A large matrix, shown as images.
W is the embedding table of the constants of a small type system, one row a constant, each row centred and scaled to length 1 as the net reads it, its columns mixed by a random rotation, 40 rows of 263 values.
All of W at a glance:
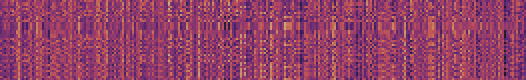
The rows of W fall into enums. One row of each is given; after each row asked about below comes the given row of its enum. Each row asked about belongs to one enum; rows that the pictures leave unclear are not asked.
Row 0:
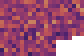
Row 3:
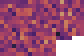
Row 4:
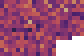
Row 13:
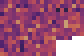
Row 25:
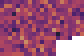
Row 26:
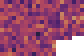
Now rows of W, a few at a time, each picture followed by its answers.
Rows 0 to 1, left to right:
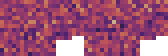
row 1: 4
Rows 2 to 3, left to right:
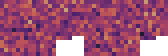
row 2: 4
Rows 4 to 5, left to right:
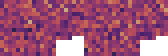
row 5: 0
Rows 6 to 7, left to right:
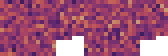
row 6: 26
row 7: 0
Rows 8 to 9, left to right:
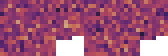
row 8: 13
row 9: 25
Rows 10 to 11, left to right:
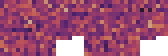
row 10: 4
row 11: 13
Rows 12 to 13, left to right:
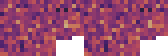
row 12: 13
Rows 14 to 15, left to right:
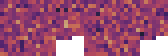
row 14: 13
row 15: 25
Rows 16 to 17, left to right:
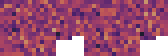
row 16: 25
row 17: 3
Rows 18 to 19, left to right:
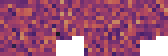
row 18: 3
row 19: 0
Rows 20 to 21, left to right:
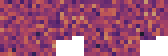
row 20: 26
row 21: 3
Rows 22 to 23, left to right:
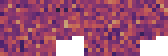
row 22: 13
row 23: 0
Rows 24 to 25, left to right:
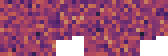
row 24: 26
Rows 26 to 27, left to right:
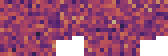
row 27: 4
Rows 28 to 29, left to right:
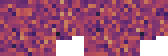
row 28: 3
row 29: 25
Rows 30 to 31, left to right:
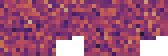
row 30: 4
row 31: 3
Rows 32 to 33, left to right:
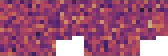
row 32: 26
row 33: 13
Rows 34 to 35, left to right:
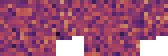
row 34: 3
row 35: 26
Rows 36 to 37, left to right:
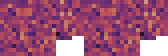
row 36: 3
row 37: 3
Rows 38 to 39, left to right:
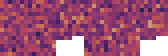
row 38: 26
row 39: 13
